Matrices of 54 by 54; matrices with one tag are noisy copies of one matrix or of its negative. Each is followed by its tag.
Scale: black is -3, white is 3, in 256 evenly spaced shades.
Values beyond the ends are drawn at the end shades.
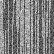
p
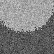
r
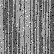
p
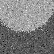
r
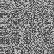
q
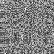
q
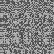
q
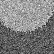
r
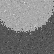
r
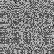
q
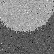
r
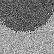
r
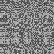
q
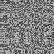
q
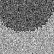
r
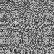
q
